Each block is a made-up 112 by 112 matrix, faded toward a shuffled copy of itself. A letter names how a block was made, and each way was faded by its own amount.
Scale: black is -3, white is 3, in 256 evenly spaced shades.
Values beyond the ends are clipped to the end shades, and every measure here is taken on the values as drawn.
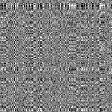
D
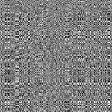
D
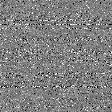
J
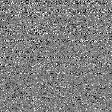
J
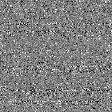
J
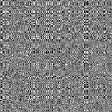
D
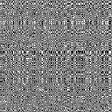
D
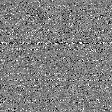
J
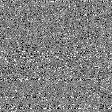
J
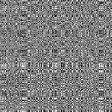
D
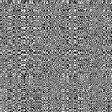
D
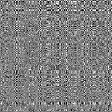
D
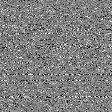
J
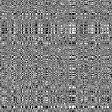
D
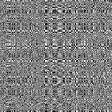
D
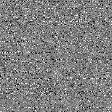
J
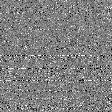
J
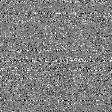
J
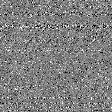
J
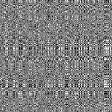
D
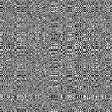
D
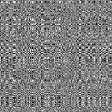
D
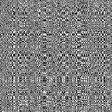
D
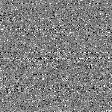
J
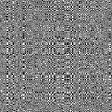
D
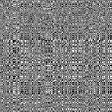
D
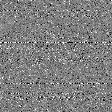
J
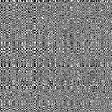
D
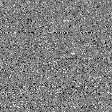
J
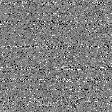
J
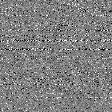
J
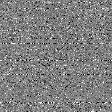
J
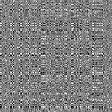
D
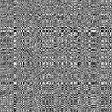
D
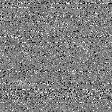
J
